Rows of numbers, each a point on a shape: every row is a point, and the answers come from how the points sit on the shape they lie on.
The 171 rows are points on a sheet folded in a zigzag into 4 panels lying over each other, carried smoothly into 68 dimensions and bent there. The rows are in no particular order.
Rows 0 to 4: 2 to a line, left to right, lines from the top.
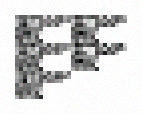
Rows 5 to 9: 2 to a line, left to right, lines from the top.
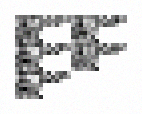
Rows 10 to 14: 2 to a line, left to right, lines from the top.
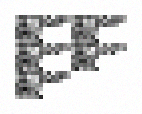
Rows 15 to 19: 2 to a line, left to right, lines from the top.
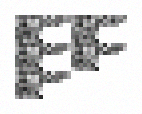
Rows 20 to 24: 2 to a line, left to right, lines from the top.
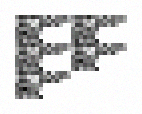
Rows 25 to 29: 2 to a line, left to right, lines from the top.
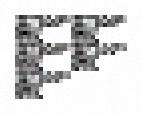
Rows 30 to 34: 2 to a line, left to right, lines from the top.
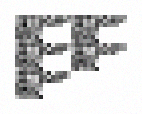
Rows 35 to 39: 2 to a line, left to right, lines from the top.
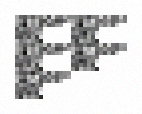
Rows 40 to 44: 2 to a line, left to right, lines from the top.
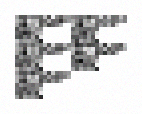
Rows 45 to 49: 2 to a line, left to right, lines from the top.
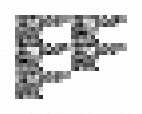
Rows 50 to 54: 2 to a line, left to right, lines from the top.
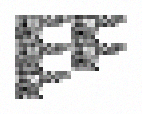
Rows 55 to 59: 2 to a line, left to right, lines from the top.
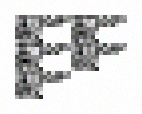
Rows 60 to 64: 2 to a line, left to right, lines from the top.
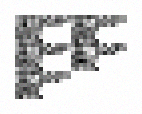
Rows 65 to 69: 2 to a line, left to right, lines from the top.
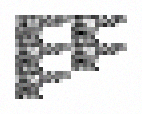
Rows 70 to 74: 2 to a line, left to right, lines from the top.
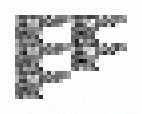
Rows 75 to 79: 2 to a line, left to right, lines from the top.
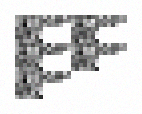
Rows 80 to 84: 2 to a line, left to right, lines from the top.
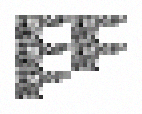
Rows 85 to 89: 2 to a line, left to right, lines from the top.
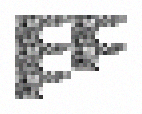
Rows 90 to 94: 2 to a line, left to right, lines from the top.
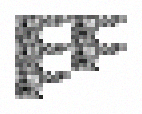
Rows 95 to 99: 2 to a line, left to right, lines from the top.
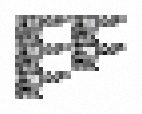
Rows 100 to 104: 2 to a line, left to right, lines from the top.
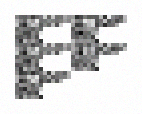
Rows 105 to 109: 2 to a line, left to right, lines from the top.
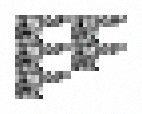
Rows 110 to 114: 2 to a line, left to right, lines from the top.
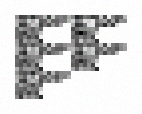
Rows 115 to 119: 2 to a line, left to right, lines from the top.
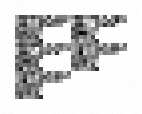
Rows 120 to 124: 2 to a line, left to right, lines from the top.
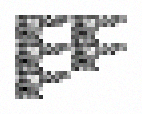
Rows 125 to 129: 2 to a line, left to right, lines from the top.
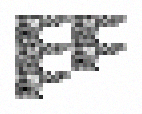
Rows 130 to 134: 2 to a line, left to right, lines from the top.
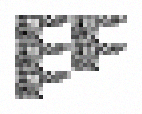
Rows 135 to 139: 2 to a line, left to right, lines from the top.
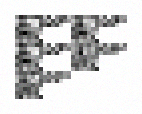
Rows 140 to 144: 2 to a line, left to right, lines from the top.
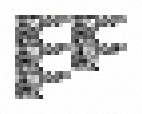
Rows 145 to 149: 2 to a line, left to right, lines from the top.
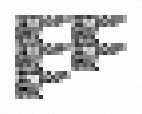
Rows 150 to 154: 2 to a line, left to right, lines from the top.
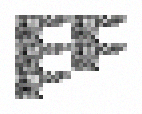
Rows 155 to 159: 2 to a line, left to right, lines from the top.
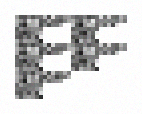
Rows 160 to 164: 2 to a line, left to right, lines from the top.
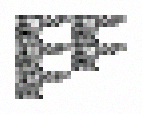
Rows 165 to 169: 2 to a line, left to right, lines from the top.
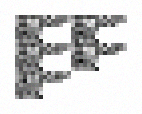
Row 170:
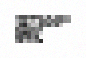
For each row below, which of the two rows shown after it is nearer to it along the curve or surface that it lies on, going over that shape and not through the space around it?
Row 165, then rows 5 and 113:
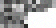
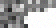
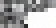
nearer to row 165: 113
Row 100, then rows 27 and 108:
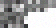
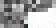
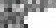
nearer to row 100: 108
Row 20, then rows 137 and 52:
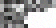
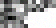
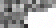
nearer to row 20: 52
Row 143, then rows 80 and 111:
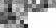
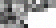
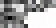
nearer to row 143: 80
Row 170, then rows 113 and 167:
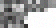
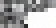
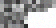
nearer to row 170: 167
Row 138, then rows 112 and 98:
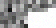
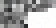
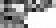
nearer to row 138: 112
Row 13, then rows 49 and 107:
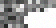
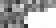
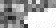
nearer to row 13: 49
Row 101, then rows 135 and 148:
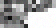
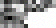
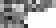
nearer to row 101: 135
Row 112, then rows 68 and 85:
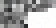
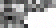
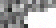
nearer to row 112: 68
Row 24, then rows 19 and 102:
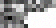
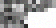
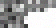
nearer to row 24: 19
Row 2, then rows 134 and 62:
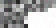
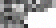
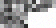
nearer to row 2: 134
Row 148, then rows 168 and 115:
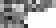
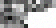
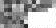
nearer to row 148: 115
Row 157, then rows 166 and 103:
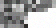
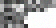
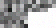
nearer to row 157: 103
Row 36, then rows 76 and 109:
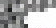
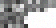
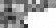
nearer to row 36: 76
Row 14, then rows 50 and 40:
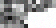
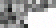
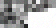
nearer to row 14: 40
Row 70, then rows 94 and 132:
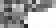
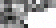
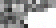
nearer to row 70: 132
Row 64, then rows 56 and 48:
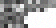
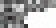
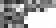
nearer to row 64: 48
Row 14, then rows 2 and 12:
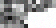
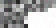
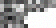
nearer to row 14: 12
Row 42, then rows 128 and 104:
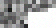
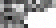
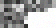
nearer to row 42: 128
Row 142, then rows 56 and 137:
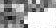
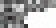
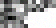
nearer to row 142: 137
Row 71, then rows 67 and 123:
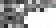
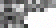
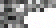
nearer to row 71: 123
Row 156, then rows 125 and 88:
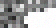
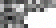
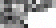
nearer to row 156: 125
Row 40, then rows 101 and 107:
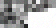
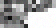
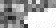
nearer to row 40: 101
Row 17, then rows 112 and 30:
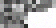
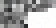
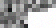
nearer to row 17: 112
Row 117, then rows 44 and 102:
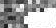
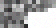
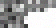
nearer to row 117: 102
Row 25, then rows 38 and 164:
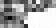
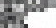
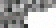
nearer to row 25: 38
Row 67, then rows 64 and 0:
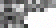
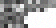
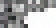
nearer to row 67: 0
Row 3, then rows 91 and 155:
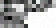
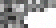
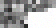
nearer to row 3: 155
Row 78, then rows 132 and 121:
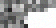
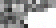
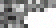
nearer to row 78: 121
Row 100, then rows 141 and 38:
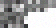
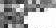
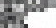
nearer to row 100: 141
